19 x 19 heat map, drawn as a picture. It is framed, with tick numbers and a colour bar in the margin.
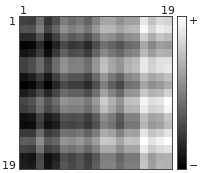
Odd rows or columns: none. Stripes: horizontal, repeating 4 times. Slope: up to the right.
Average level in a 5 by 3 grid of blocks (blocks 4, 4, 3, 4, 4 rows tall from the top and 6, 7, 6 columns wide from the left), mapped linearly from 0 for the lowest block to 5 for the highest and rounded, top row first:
0 2 5 | 0 2 5 | 0 2 5 | 0 2 5 | 0 2 5
